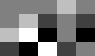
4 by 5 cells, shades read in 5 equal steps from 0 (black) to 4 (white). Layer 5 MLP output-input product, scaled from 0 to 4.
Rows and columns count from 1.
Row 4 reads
1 0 4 1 2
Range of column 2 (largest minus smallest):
4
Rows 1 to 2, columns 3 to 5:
2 3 2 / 1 2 1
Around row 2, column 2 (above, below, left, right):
2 4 2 1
